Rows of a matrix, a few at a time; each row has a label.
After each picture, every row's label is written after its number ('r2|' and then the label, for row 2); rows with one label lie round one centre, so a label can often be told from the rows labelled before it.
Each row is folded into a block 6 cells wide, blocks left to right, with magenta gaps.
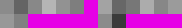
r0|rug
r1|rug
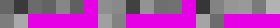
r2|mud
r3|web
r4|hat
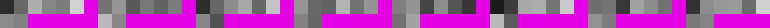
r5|hat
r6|web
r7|hat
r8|rug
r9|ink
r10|hat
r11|web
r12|hat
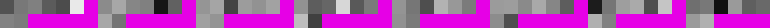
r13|hat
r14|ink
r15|web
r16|rug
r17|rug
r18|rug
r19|hat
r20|web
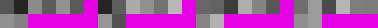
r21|mud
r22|hat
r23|web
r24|web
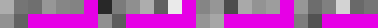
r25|rug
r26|hat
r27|web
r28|rug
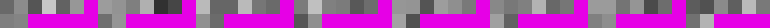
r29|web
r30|ink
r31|rug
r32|ink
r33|rug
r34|rug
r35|ink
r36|mud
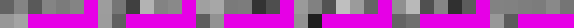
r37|web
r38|rug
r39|ink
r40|rug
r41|ink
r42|rug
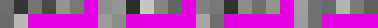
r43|mud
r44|web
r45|web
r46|rug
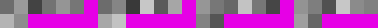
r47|web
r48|web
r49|rug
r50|rug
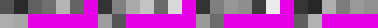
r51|mud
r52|hat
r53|hat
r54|mud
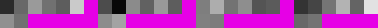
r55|hat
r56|mud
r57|ink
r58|hat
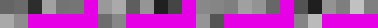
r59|web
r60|ink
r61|rug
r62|mud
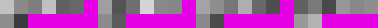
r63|rug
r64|rug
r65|rug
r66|web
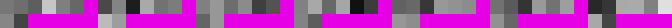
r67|rug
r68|web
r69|ink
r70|ink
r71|web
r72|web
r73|hat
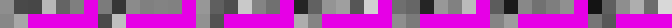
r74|web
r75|mud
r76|rug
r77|hat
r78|web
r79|mud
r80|hat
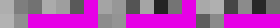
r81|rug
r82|ink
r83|ink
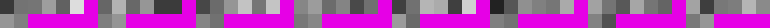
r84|hat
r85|ink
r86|hat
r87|ink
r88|hat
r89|hat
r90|rug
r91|mud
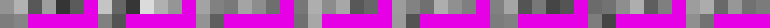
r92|ink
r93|rug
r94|rug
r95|ink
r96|rug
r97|ink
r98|rug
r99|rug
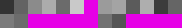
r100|hat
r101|ink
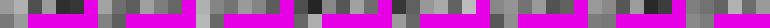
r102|ink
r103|rug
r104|rug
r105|mud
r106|hat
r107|ink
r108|ink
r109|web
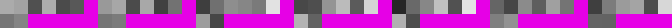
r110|ink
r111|ink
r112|hat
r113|hat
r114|hat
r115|mud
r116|hat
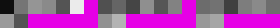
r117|hat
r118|web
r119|web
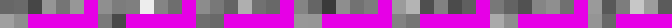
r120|web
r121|rug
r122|rug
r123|web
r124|ink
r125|web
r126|rug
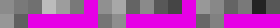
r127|rug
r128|ink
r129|ink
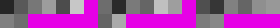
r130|hat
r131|mud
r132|mud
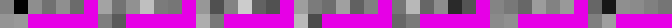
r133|mud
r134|rug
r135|rug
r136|rug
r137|ink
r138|web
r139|mud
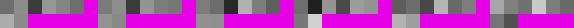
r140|web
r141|web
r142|web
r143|mud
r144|web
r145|rug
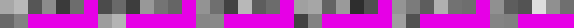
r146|ink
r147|web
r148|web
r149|ink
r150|rug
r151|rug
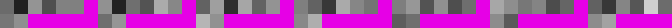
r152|mud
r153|mud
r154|web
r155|web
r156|ink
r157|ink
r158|mud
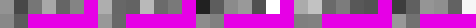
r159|rug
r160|rug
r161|hat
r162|ink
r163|hat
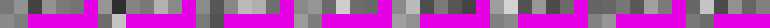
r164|web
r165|mud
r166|rug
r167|rug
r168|ink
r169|ink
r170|mud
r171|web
